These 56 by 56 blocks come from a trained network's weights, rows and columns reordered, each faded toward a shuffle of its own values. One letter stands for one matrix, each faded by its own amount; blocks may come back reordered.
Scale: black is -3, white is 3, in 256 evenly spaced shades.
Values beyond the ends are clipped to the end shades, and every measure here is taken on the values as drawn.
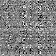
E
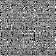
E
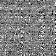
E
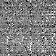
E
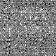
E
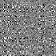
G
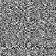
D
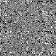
G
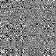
G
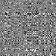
G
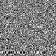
D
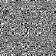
G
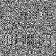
D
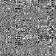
G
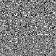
G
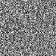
D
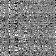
E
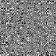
G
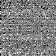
E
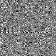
G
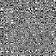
G
